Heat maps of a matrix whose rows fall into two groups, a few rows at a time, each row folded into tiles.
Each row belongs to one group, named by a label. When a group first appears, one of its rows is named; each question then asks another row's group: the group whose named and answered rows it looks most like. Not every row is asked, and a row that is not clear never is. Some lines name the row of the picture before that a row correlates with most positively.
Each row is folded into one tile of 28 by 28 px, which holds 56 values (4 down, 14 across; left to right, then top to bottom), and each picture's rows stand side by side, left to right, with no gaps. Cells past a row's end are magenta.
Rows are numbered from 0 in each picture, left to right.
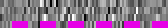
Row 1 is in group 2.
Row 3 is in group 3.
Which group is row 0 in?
3
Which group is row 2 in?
2
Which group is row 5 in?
2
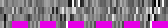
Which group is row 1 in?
3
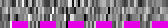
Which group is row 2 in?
2
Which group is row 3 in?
3
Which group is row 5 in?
2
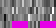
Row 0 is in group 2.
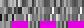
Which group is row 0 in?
2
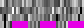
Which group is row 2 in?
3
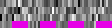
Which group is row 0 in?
2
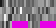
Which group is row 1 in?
2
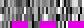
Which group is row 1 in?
2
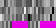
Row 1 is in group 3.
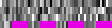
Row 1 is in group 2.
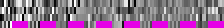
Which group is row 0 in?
3
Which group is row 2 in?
2
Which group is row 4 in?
2
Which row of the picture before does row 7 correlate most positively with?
3
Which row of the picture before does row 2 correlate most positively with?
1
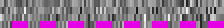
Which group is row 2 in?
3
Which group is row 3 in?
2
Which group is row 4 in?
3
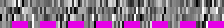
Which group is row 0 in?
2
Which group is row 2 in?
2
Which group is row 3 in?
2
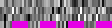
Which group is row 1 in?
3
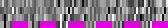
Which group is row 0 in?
2
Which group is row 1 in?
2
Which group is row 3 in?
3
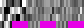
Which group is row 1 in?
3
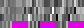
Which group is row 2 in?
2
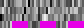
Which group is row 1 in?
2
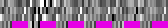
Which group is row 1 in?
2
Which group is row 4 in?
3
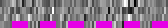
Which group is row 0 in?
2
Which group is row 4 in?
2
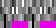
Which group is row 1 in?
2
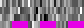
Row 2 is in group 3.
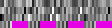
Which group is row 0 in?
3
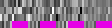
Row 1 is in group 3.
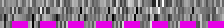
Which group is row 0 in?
2
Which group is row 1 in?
2
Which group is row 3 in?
3
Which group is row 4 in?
3
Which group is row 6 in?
3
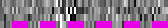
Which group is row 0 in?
2
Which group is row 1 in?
3
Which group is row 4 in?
2
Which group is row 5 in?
2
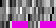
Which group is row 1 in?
3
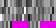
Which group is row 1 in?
3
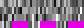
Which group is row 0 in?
2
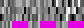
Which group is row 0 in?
3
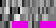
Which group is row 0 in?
2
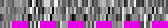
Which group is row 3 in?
3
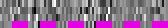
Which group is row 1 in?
2
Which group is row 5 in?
2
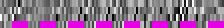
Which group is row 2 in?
3
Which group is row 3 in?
3
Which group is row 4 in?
3
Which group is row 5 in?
2
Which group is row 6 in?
2
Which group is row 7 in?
2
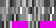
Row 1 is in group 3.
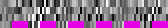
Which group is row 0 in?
2
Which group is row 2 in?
3
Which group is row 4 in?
3
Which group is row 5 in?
2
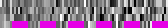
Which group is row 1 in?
3
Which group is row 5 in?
3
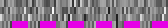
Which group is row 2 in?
2
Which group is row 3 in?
3
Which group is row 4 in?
2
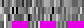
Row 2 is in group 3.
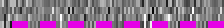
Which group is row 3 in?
3
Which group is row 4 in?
2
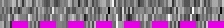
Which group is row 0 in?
2
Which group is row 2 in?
2
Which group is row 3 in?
3
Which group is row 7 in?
3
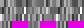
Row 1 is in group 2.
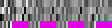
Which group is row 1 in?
3
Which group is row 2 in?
3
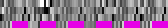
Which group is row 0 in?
3
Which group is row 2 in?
3
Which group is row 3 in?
2
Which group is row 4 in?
3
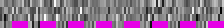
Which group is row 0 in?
2
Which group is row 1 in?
2
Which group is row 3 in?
3
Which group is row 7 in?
3
